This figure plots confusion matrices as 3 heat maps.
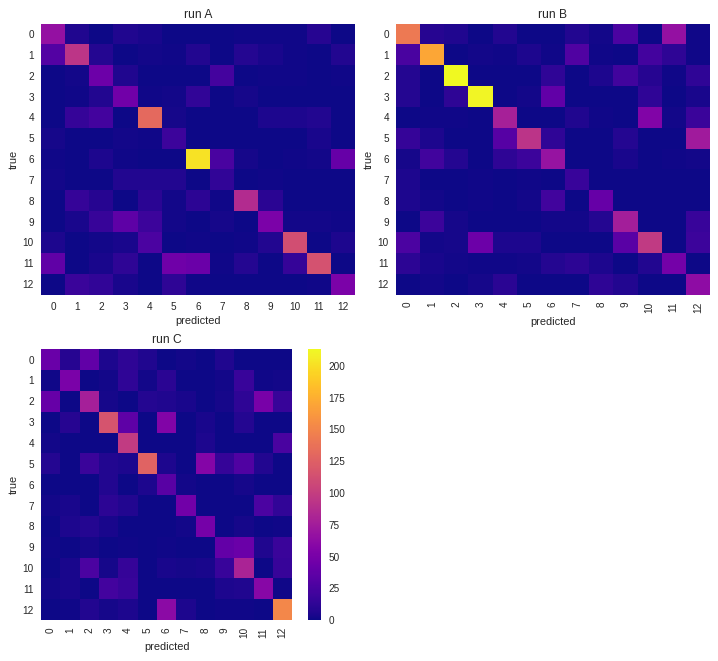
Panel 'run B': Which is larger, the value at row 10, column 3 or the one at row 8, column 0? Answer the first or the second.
the first
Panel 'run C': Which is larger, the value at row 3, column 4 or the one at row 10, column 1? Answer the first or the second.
the first
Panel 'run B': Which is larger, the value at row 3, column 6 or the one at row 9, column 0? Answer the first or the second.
the first
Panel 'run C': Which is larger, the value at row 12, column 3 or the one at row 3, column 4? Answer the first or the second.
the second
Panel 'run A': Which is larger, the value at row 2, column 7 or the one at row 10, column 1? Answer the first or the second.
the first
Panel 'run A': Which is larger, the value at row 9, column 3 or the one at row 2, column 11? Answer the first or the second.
the first
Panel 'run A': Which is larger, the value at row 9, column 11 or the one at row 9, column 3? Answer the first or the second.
the second
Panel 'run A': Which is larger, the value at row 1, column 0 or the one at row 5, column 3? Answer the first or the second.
the first
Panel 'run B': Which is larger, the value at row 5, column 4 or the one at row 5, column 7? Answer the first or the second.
the first
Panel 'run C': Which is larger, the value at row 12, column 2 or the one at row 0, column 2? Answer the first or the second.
the second
